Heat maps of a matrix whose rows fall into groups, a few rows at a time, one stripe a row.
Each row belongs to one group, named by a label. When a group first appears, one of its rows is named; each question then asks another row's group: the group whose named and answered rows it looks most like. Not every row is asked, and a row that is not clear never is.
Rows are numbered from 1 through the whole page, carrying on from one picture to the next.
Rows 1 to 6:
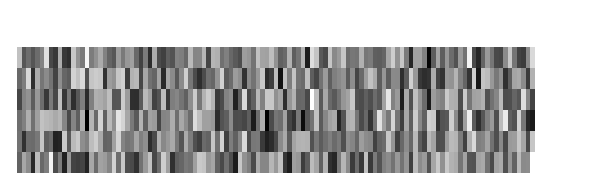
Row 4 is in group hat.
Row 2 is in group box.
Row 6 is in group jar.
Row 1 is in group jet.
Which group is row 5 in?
box
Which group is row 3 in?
jar
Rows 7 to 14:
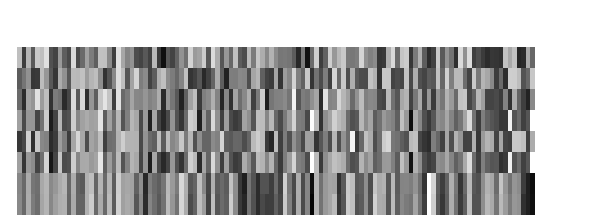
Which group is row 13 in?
hat
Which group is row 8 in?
box
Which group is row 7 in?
jet
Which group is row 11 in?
box
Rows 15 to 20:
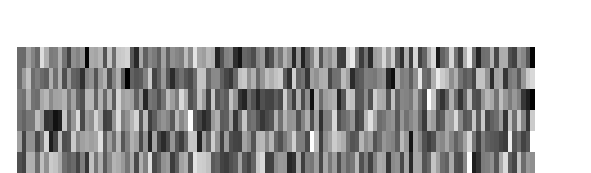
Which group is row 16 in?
jar
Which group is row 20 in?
hat
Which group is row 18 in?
box
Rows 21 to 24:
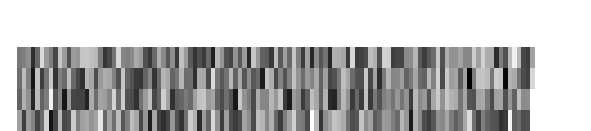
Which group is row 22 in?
jar
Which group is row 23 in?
jar
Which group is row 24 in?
jet
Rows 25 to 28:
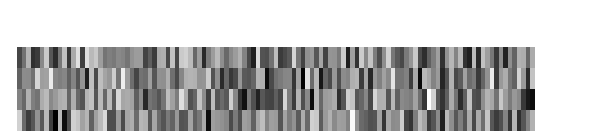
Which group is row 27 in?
hat
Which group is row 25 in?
box
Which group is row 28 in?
jet
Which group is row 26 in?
hat
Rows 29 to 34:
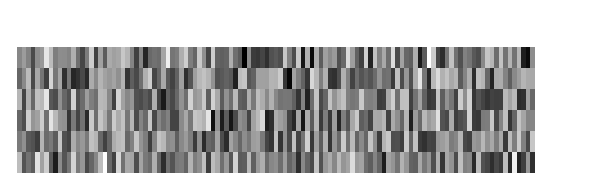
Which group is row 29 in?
hat
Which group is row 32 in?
hat
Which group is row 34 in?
jet
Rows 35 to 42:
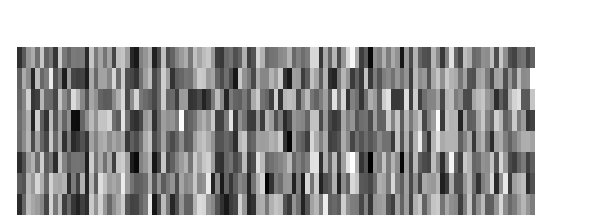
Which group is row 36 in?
jar
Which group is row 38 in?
jar
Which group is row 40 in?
hat
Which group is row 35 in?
hat
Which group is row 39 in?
jar
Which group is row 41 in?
hat
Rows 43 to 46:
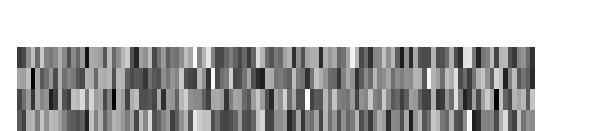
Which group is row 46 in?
hat
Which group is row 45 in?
box
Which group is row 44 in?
jar
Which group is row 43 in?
hat
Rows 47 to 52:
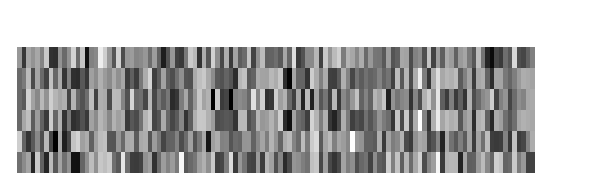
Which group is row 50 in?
jar
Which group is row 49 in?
hat
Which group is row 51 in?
jet
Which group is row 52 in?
jar
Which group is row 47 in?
jet
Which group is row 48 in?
jar
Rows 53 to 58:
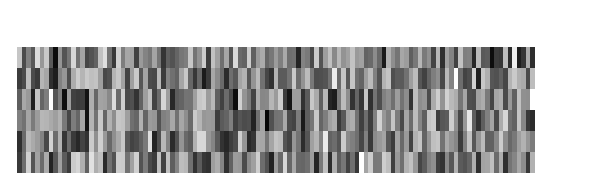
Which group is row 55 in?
jar
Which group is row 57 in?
jar
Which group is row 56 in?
hat
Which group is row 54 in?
box
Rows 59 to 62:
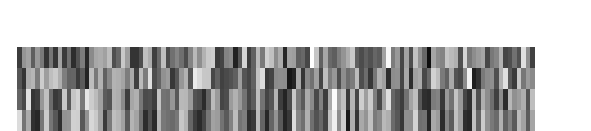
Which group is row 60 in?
hat
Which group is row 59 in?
jar
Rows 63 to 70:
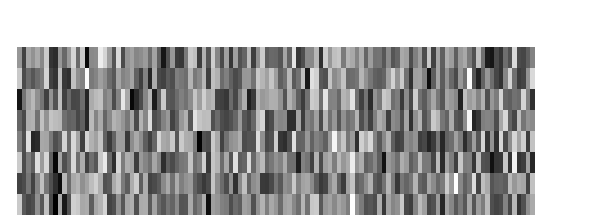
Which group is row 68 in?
jet
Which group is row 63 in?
jet
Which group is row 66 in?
hat
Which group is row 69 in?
box
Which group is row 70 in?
jet
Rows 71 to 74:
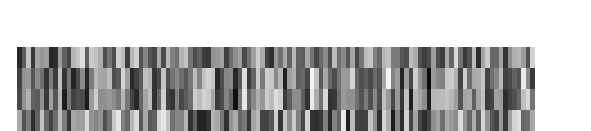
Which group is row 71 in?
box
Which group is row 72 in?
jar
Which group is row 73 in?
jar
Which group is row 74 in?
box
